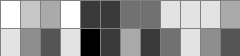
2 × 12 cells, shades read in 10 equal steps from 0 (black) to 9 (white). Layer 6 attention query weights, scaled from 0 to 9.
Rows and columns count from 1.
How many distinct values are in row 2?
7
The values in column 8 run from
2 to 4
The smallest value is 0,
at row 2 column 5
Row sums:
73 54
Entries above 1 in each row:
12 11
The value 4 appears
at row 1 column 7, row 1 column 8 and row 2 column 9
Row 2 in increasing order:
0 2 2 3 3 4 5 5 6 8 8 8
